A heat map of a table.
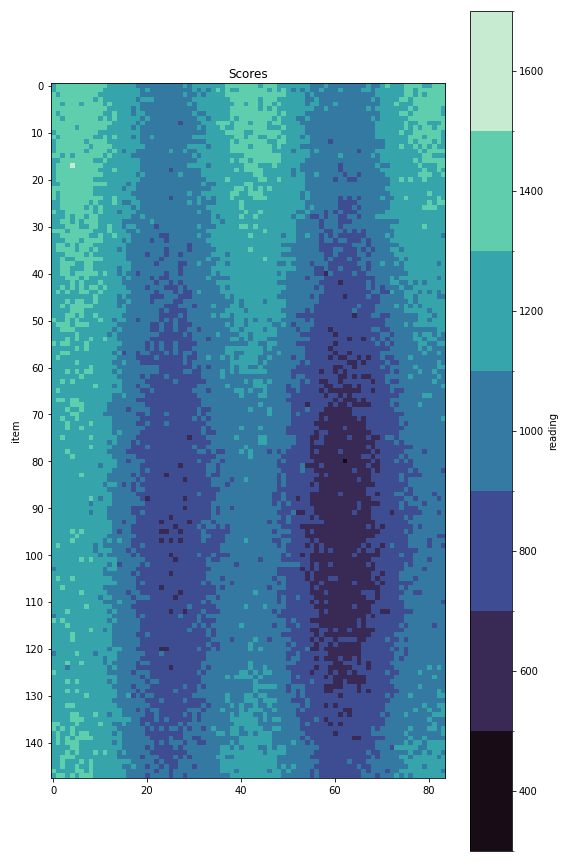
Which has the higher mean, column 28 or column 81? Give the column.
81
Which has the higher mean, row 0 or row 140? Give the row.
0
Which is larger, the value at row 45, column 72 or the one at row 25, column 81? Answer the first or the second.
the second
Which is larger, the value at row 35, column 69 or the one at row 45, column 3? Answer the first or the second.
the second
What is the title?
Scores
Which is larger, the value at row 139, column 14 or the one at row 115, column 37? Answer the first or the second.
the first
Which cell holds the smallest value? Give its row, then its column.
80, 62
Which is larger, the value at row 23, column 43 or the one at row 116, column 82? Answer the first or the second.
the first
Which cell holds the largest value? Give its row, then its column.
17, 4
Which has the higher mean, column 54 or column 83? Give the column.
83
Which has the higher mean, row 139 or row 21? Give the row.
21
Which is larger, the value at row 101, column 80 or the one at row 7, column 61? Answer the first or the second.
the second
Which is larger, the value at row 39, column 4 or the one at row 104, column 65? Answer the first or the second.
the first
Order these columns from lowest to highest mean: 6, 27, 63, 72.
63, 27, 72, 6
